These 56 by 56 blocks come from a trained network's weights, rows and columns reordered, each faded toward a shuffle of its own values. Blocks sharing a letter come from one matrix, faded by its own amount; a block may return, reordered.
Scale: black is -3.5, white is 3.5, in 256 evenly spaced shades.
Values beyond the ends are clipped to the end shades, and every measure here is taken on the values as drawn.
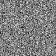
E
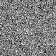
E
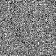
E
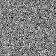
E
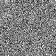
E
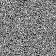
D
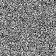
D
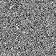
E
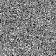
E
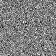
D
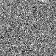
D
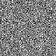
E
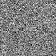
D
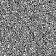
E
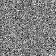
E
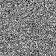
D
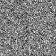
E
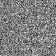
E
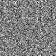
E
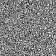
D
